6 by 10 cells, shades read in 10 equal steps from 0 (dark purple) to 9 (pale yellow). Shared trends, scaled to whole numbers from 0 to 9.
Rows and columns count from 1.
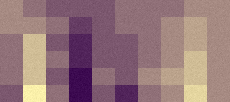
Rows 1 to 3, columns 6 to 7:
4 4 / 4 4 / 3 4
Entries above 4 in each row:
3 5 4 4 5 4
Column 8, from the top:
4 5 5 5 6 5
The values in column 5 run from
3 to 4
